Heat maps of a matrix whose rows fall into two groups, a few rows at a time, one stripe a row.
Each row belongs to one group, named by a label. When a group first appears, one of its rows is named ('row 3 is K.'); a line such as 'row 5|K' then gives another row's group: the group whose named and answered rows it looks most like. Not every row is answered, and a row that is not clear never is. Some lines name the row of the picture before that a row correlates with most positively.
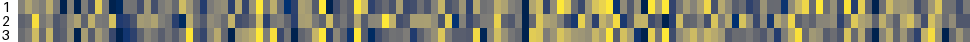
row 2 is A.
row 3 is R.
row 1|R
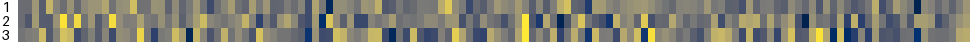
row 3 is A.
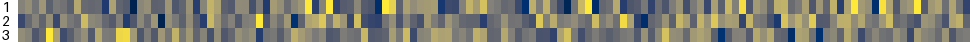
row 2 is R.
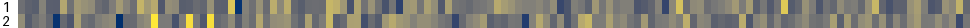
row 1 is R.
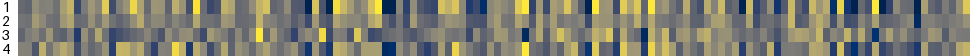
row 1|A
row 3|R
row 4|A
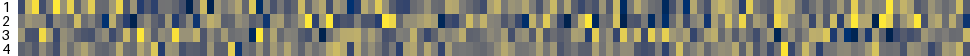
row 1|A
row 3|A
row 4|R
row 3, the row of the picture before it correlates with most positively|4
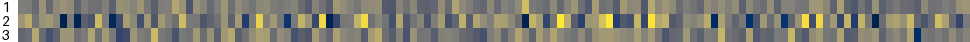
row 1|A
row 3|A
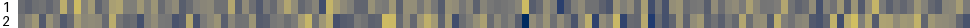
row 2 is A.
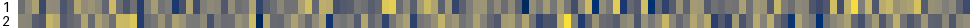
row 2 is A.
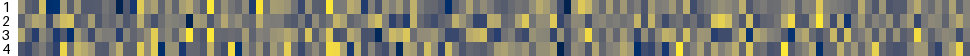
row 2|A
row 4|R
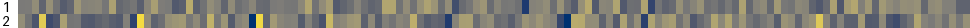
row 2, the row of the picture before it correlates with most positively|1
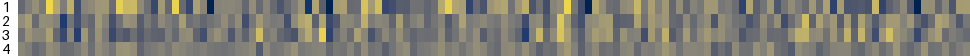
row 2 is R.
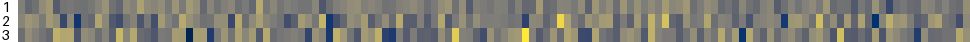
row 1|A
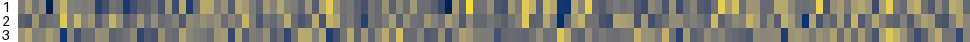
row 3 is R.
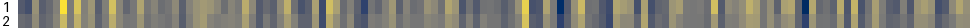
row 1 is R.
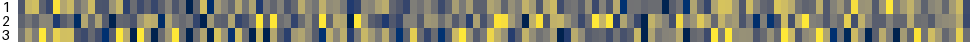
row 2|R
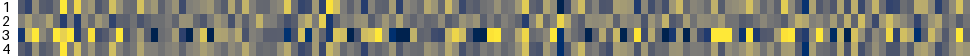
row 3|A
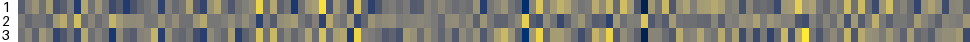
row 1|R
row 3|R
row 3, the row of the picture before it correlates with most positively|2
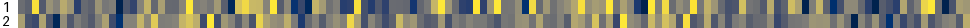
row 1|R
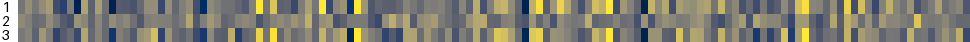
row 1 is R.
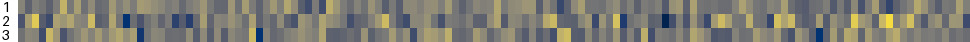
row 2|A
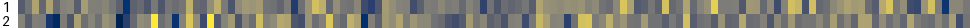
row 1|R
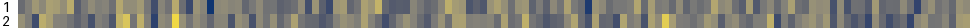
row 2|A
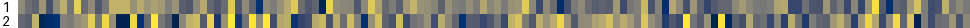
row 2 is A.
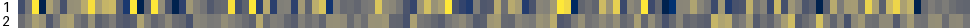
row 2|A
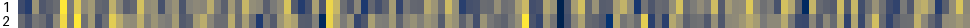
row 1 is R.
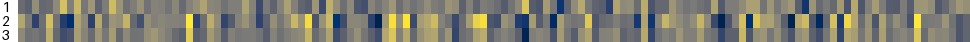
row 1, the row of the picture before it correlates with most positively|2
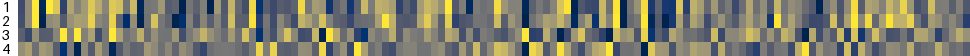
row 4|R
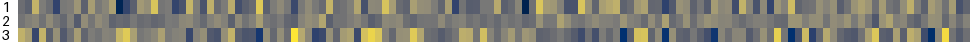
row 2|R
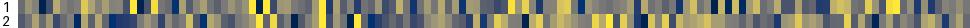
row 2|R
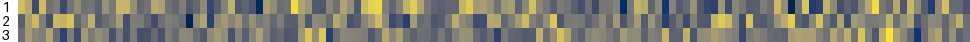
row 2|A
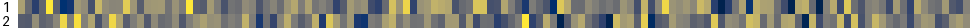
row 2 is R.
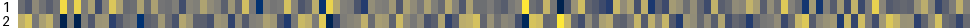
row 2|R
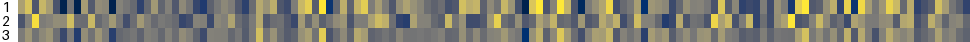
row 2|A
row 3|R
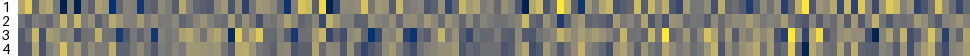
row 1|R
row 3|R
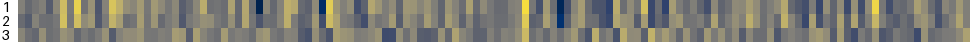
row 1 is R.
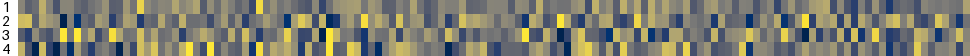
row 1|A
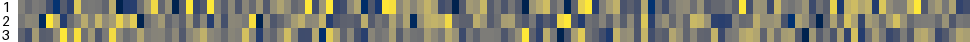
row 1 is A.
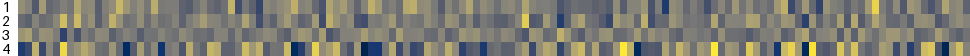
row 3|R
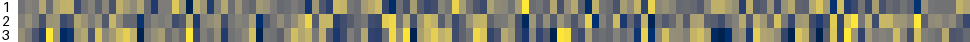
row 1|A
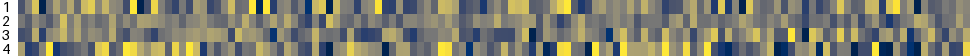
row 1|A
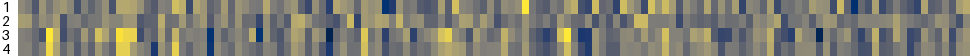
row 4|A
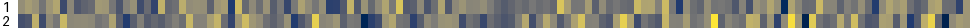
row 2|R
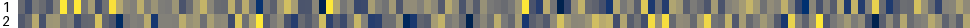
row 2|R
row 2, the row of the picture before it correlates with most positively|1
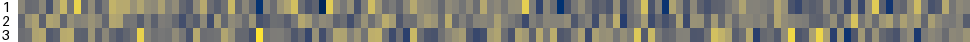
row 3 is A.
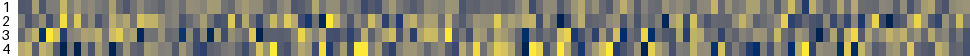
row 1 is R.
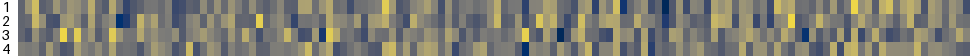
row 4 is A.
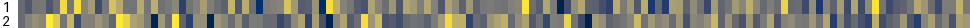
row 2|A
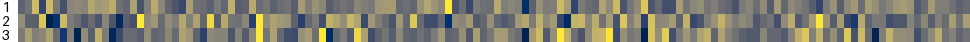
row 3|R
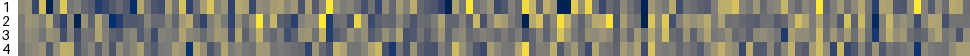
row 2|R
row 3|R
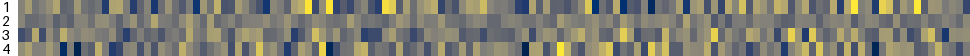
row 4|R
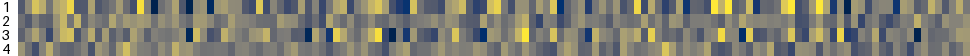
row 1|A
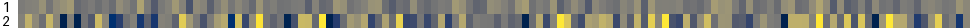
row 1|A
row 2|R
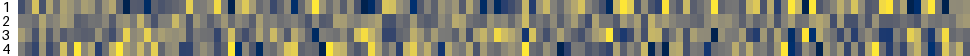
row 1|R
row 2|A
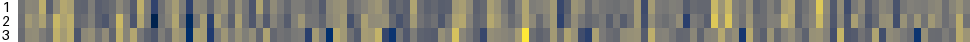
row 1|A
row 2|A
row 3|A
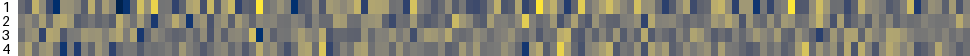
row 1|A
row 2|A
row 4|R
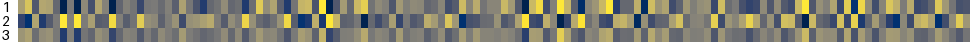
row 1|R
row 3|R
